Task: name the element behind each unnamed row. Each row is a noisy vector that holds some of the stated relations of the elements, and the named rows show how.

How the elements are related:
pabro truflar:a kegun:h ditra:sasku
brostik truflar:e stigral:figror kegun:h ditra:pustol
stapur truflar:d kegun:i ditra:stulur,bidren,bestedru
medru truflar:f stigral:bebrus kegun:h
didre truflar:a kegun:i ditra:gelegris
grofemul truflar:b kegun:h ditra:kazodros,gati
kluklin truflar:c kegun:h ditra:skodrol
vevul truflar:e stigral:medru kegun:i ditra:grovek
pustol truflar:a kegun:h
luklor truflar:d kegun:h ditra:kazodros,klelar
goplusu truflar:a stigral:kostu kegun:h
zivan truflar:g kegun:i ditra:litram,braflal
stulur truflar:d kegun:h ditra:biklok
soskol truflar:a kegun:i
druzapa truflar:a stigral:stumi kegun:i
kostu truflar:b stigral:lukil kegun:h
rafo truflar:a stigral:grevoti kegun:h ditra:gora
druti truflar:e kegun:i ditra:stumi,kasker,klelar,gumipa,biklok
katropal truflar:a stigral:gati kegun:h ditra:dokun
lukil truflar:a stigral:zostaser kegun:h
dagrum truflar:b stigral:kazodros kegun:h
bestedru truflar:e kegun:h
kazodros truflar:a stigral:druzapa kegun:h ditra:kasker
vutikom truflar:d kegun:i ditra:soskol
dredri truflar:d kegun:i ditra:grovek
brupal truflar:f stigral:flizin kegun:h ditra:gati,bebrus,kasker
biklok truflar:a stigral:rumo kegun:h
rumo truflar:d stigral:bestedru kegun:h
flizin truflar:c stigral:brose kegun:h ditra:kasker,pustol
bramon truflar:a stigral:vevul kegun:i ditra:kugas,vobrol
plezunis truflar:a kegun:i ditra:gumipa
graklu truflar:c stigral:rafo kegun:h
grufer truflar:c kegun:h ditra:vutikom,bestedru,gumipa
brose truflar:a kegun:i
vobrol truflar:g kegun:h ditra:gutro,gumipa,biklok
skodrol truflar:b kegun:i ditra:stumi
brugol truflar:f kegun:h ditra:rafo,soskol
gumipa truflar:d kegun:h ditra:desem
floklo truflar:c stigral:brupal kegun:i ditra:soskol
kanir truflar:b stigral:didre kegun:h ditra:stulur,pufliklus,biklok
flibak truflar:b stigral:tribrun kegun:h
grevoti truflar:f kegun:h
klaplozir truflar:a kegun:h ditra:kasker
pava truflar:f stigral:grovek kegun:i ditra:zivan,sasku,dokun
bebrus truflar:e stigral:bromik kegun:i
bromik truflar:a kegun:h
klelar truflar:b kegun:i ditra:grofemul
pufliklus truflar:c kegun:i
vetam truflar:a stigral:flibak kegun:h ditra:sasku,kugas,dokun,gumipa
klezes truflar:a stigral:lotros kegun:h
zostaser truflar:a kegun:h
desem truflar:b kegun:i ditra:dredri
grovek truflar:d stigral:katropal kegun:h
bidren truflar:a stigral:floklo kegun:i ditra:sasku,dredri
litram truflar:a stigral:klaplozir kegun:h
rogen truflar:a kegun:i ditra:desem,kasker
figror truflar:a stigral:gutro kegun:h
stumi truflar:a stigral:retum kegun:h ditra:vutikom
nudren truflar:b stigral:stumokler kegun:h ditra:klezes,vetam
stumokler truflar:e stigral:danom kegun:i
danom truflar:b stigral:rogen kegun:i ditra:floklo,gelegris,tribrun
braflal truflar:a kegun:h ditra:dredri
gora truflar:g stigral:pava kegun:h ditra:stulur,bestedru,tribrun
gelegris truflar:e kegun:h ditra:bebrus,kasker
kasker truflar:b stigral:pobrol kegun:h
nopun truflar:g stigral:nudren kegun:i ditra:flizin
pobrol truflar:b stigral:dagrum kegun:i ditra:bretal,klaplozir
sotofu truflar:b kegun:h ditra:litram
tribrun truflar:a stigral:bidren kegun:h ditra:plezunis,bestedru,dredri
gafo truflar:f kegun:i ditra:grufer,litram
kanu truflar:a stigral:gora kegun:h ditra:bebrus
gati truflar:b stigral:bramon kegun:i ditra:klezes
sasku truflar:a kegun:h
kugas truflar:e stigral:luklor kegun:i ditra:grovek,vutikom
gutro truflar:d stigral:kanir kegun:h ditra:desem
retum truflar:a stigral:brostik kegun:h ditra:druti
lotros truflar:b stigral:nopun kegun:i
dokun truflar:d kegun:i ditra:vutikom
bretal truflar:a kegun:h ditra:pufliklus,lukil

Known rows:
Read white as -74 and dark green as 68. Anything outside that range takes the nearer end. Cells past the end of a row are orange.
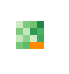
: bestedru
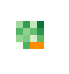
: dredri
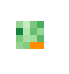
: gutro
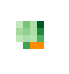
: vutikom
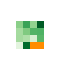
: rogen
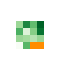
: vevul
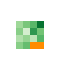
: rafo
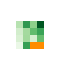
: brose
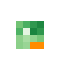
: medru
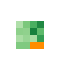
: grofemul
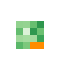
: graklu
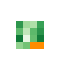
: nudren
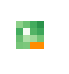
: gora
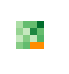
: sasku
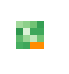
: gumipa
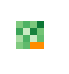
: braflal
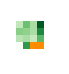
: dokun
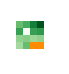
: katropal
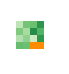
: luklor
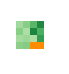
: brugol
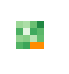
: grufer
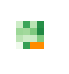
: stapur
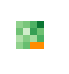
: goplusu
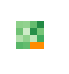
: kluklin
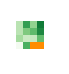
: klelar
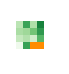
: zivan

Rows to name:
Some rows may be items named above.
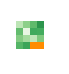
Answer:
vobrol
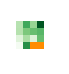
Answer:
didre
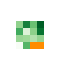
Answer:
vevul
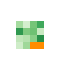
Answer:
brostik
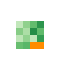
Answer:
luklor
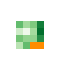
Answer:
floklo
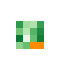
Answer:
nudren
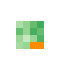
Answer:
kanir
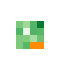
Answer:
vetam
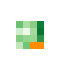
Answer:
floklo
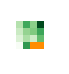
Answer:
soskol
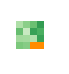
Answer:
rumo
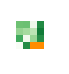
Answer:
stumokler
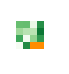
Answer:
stumokler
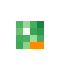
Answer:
tribrun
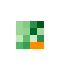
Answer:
klaplozir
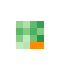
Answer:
dagrum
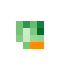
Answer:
pava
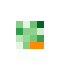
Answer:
stumi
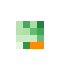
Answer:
pufliklus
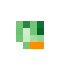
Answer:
pava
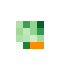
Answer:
plezunis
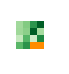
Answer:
klaplozir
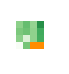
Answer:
pobrol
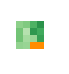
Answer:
kostu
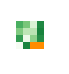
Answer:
nopun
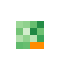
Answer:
kluklin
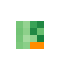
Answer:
kasker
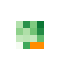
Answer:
bebrus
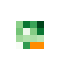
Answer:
bramon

